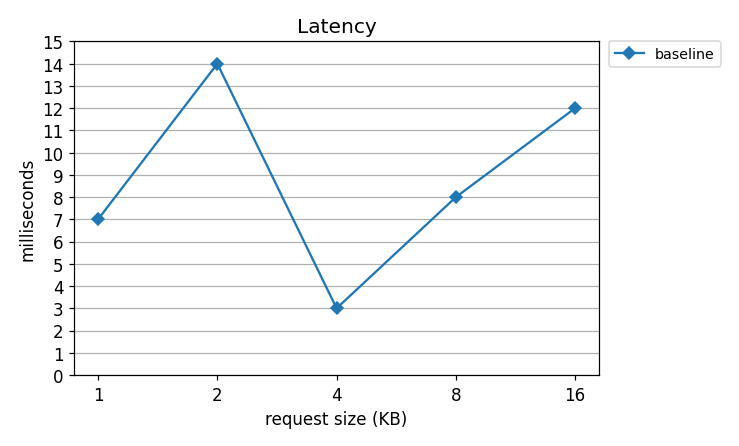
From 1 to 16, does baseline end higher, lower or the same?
higher
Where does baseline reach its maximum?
2
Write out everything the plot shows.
Title: Latency
x-axis: request size (KB), ticks 1 2 4 8 16
y-axis: milliseconds, ticks 0 1 2 3 4 5 6 7 8 9 10 11 12 13 14 15
Legend: baseline
Values:
baseline: 7 14 3 8 12
